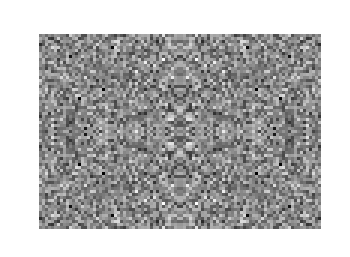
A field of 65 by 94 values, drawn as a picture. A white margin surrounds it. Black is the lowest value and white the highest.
Mirror symmetry: left to right and top to bottom. Histogram: bell-shaped. Grain: fine. Odd rows or columns: none. Seam: none. Stripes: none. Slope: none.
